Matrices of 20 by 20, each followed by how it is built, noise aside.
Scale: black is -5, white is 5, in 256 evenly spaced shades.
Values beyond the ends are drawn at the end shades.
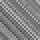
Toeplitz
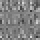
low rank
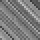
Toeplitz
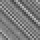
Toeplitz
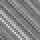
Toeplitz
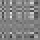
low rank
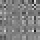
low rank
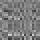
low rank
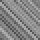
Toeplitz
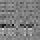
low rank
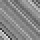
Toeplitz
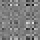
low rank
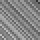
Toeplitz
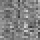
low rank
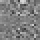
low rank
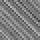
Toeplitz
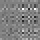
low rank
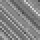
Toeplitz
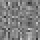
low rank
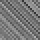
Toeplitz
